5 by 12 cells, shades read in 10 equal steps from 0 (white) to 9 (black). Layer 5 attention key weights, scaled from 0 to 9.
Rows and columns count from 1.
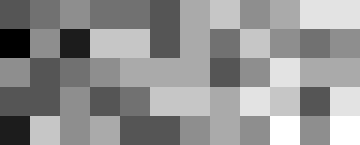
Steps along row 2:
down up down same up down up down up up down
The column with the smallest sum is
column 12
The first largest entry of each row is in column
1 1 2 1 1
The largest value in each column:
9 6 8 6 6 6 4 6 4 4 6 4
